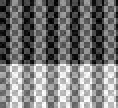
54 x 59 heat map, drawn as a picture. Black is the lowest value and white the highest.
Mirror symmetry: none. Seam: horizontal, 60% of the way down, the bottom part higher. Stripes: upright, repeating 5 times.
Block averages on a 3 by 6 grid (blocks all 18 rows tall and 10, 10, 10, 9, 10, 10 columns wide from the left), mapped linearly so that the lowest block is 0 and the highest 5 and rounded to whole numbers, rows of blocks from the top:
000111 | 111222 | 544555
